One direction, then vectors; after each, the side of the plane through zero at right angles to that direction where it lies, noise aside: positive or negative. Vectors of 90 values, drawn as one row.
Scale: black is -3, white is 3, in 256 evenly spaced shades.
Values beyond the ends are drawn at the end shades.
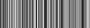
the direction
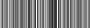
negative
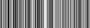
negative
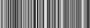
negative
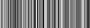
negative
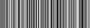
positive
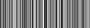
positive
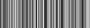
positive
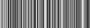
negative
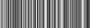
negative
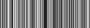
positive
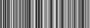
positive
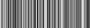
negative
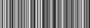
negative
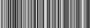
negative
